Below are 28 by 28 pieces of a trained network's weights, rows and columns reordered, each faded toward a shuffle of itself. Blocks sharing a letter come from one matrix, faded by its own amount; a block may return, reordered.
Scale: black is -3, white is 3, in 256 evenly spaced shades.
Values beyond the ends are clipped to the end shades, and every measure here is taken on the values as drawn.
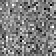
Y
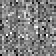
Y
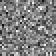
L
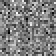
Y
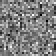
L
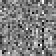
L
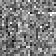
Y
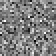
L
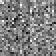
Y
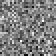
L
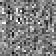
Y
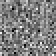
Y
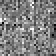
Y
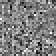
Y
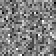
Y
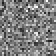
L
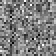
Y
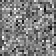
Y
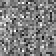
Y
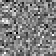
L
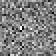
L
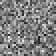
L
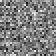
L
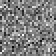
L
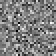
L
